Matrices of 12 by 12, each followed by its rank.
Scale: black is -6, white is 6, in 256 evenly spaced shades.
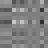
one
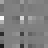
one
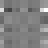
one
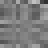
two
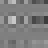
one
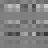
one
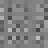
two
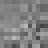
two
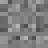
two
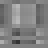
one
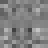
two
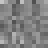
two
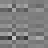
one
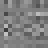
two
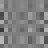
one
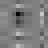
one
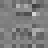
two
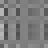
one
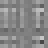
two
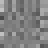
two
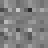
two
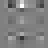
one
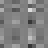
one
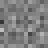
two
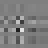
one
